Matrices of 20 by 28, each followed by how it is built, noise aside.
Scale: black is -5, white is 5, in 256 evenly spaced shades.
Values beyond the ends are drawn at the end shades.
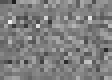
uneven rows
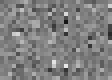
uneven columns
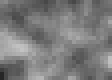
smooth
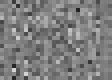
uneven columns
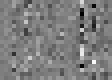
uneven columns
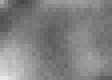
smooth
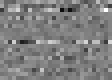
uneven rows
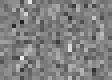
uneven columns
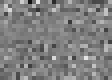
uneven rows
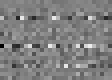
uneven rows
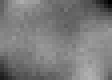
smooth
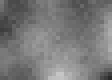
smooth
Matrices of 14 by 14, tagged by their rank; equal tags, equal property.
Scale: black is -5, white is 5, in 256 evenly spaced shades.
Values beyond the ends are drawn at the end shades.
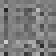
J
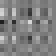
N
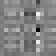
J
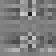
J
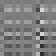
N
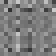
J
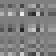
N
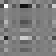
N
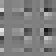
N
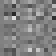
J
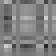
N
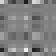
N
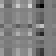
N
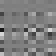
N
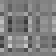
N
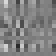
J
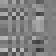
J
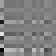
N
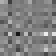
J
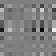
N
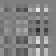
N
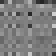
J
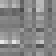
J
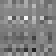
J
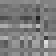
J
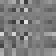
J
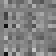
J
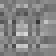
J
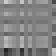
N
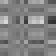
N
